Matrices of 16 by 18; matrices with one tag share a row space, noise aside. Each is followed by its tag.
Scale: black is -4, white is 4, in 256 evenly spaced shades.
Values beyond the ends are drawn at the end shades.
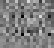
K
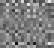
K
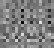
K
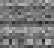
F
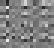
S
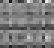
F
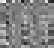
S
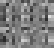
S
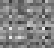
F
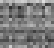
F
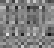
K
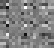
S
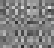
K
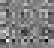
S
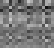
F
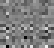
S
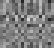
K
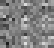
S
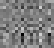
K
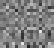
K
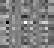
S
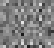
K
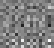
K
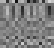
K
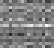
F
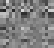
S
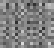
K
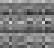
F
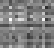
F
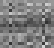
F
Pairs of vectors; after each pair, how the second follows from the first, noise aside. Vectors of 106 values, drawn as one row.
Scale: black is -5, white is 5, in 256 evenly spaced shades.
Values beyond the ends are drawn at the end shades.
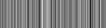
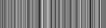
copied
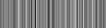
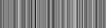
copied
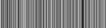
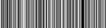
scaled up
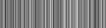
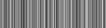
shuffled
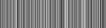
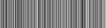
wrapped around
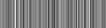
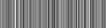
copied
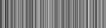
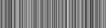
wrapped around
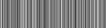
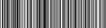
scaled up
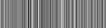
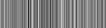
copied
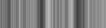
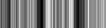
scaled up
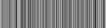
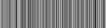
copied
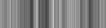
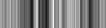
scaled up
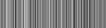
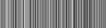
copied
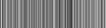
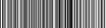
scaled up
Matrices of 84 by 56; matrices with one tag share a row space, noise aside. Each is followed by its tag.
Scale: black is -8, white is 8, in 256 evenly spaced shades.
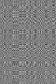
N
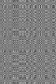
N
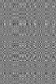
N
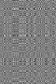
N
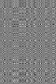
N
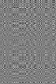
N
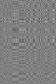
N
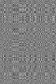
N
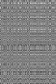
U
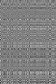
U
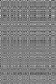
U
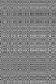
U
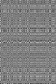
U
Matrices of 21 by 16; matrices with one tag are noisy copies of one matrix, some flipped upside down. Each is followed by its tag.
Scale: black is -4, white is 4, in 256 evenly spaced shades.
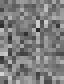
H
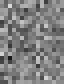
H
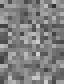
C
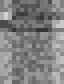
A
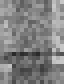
A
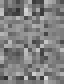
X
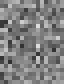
H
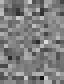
X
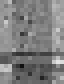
A
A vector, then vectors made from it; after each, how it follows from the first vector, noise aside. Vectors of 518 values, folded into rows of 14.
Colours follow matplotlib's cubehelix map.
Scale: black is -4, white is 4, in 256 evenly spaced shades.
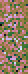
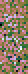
copied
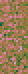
shrunk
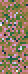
sign-scrambled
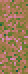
shrunk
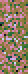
copied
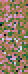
copied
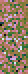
copied
